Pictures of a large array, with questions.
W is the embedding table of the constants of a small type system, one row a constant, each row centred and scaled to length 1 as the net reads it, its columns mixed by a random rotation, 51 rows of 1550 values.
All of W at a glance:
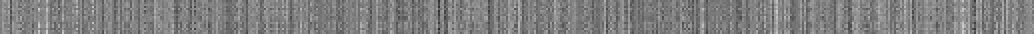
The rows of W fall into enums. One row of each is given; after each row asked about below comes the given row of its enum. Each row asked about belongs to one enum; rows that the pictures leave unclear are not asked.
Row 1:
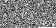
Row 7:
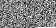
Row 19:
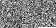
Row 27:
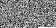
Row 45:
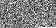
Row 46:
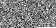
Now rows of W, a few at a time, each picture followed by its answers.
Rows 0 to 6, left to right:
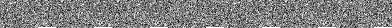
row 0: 45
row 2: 1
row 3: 27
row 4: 45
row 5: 1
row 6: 19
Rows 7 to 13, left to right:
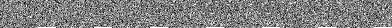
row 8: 27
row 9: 27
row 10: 1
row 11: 1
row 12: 45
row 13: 46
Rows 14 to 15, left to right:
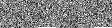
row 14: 46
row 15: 19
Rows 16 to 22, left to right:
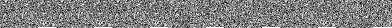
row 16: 1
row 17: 1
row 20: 27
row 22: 7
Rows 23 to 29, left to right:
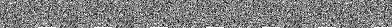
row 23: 45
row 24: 19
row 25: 19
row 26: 27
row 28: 19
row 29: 45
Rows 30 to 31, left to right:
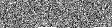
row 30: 45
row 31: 46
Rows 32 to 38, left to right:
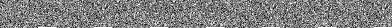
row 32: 27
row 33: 46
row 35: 1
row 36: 46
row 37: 45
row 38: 46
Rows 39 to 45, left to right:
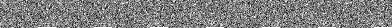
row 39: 46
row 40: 46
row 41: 45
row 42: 1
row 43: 7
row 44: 1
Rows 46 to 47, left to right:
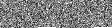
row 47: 45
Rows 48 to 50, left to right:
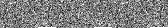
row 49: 1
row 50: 45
